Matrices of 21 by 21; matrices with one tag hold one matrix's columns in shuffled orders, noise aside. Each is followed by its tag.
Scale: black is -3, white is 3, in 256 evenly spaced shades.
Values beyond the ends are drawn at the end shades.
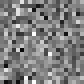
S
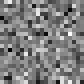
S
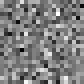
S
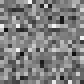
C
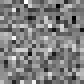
C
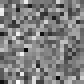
S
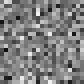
S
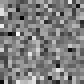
S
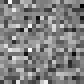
C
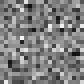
C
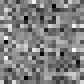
C
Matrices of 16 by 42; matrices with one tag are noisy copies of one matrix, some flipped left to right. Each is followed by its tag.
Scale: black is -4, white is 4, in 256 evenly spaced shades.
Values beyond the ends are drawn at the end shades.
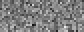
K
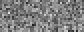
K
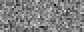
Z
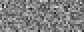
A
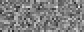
A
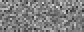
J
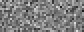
J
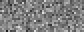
K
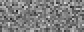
J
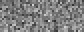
K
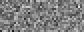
A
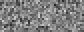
Z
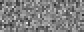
Z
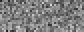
K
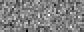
Z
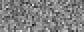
K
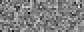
A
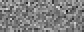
J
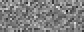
J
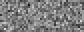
Z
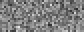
K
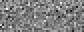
J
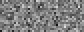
A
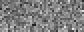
K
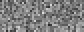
K
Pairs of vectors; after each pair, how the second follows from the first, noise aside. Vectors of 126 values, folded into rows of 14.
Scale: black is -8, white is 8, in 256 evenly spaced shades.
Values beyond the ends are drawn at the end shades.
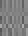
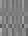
negated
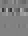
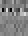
scaled up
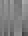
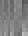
negated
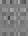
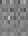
negated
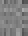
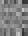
scaled up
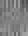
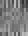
scaled up
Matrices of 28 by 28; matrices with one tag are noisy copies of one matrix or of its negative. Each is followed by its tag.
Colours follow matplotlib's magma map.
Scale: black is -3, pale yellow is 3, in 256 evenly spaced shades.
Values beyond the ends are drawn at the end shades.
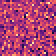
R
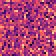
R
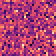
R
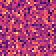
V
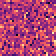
R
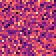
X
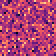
V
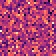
V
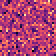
V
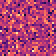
V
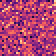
X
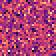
V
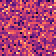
X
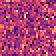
R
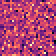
R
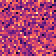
X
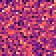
X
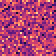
X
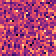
R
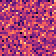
X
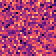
X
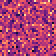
V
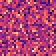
V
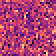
R
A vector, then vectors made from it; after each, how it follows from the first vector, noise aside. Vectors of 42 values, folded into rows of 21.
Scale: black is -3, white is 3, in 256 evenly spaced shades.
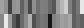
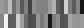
sign-scrambled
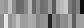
sign-scrambled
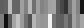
negated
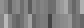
shrunk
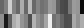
negated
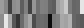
copied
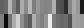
negated
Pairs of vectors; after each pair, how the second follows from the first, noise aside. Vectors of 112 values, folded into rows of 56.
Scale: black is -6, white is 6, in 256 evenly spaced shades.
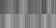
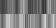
scaled up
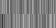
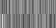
negated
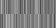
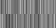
negated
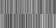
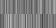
negated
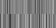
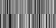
scaled up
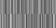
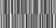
scaled up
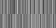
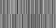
negated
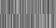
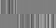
partly zeroed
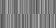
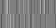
partly zeroed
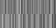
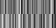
scaled up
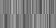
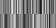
scaled up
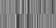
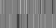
partly zeroed
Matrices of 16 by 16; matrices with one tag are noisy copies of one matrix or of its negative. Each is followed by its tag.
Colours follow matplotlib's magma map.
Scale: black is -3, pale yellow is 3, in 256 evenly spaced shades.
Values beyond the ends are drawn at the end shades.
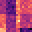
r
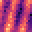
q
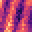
q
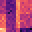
r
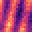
q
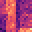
r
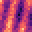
q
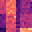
r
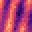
q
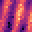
q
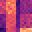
r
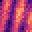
q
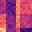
r
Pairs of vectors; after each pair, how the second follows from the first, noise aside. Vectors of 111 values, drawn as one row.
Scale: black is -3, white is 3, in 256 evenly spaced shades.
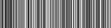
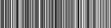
wrapped around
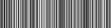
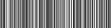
reversed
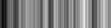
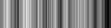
reversed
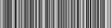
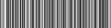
reversed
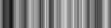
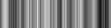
reversed
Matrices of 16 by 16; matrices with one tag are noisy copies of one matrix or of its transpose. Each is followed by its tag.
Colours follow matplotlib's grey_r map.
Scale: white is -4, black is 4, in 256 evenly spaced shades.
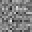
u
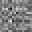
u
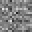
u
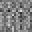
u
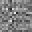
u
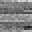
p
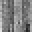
p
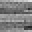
p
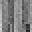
p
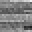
p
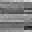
p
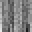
p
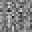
u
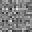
u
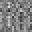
u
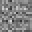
u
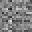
u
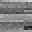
p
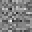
u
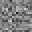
u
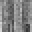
p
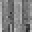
p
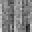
p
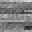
p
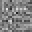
u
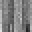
p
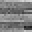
p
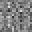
u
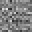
u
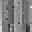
p
